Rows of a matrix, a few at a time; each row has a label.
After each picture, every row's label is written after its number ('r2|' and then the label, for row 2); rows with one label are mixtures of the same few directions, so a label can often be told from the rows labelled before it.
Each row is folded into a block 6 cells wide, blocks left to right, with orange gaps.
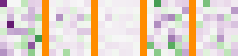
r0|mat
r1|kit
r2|kit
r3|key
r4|key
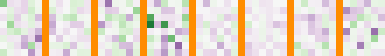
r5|mat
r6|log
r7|key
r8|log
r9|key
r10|key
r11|key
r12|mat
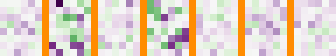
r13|key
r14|key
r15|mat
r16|mat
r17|log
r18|key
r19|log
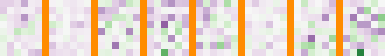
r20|log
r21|key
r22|mat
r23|log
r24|mat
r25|log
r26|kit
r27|kit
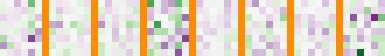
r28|mat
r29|key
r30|key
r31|mat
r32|mat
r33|log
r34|key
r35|kit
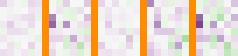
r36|mat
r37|log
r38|mat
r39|mat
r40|log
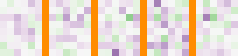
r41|key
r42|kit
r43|kit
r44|kit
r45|kit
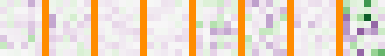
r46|mat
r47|log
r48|kit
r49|mat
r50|log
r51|log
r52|log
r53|log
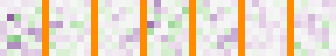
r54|kit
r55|key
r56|mat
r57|key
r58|mat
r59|kit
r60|key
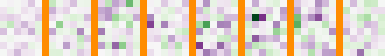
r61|key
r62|mat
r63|mat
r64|log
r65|key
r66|kit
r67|log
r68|log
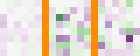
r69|log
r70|kit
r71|mat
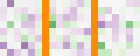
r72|key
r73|log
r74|key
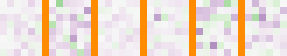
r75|key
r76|key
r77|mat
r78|kit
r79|mat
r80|kit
